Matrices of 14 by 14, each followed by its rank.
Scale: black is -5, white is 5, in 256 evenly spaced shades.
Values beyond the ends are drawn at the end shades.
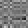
two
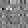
three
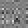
two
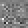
three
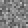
full rank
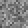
full rank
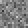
full rank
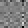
two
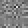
three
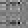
two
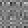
two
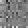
three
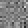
three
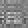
two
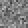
full rank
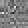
three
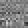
three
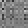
two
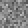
full rank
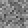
full rank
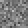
full rank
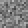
full rank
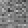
three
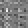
three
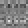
two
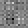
two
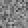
full rank
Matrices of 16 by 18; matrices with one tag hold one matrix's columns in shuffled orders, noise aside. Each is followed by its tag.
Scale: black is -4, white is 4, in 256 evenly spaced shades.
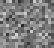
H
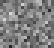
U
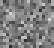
U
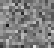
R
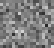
R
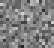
U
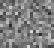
R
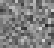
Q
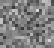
Q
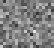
R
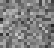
H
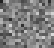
H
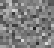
Q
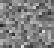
R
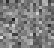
H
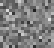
U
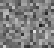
R
